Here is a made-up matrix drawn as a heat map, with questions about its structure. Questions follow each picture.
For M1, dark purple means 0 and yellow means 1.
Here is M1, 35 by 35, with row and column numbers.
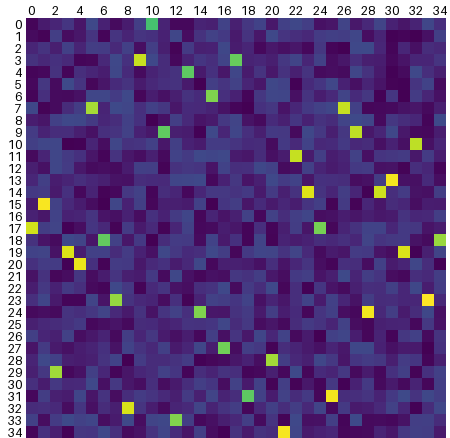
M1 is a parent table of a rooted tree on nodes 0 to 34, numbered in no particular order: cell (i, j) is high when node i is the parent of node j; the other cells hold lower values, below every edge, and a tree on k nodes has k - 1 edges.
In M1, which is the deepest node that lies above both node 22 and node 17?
3
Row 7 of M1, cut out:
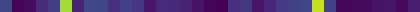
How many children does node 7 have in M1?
2
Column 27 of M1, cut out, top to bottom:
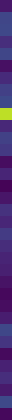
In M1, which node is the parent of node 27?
9
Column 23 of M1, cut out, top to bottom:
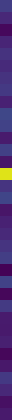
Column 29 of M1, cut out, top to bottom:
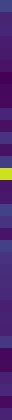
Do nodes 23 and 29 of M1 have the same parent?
yes
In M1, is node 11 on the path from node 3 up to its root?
no
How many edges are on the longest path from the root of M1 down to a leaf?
8
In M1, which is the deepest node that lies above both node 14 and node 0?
17
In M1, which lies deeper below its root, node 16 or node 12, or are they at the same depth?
node 12
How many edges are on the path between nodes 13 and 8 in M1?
9
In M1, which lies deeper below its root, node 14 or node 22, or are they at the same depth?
the same depth
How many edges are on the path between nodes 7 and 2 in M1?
4
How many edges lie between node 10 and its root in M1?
4
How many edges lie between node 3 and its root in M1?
1
